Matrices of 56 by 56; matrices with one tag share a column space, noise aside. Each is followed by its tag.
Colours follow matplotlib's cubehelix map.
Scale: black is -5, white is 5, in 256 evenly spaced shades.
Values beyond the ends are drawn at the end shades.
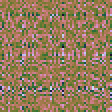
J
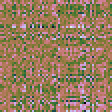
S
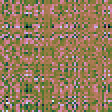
S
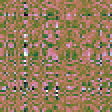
J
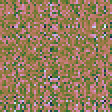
S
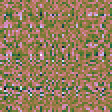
J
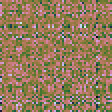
S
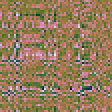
J
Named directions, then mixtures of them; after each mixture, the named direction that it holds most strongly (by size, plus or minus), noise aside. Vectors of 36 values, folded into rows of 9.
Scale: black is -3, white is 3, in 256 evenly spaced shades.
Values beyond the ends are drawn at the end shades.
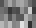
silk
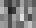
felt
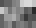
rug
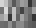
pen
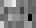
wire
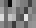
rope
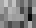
wire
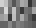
pen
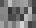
silk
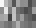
pen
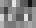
rope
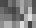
silk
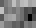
rug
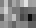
rug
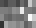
wire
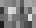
felt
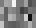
wire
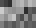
rug
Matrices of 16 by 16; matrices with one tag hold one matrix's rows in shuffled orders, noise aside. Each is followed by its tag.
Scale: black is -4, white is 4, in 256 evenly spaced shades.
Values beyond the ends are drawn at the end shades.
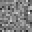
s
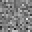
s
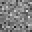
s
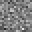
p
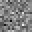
p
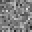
s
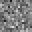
p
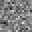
p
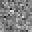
p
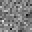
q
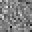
q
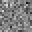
q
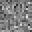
s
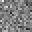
q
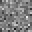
s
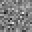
p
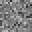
q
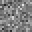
p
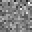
s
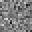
q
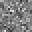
p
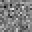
p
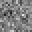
p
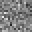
q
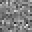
s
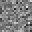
s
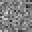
q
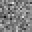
p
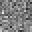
q
